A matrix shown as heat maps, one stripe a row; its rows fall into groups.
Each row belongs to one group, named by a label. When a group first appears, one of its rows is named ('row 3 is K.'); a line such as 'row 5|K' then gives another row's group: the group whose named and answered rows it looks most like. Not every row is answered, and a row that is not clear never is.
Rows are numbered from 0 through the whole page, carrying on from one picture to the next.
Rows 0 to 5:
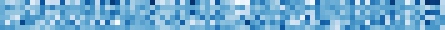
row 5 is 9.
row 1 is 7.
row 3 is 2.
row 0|9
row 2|9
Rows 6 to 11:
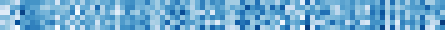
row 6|2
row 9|2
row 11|2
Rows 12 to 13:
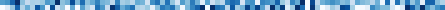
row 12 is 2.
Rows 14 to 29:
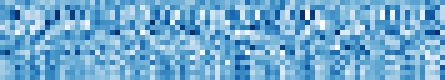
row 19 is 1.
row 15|9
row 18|1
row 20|9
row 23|9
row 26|1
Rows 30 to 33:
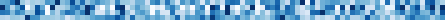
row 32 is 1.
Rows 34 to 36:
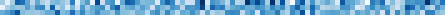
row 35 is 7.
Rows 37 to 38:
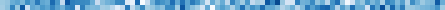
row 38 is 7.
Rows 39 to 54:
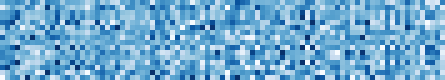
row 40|1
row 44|7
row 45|1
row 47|2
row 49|9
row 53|1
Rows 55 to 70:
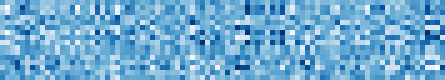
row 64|2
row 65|2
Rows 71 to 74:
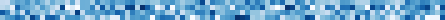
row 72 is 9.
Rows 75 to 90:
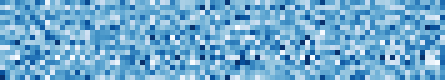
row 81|1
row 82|1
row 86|2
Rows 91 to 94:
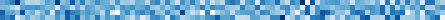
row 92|2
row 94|9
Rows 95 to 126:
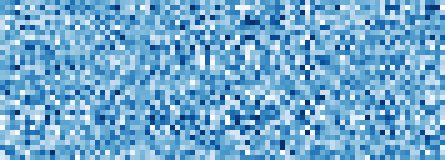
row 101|7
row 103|2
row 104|1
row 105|1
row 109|1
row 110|2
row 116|1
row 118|1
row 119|1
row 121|2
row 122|9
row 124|9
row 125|7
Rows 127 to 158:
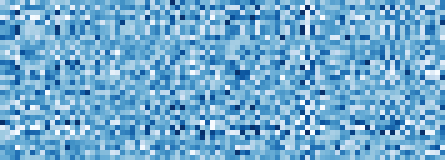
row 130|1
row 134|9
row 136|2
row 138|2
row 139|9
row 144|1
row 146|7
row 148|1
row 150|2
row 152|1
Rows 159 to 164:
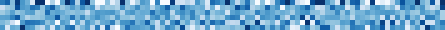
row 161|1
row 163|2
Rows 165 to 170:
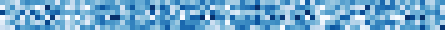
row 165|2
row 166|1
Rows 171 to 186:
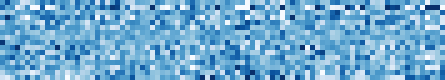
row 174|7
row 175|1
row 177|9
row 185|1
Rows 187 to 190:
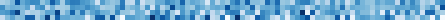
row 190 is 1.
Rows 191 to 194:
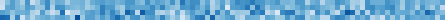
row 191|1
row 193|9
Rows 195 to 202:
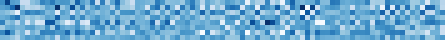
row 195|7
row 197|2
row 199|1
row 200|1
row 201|7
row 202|2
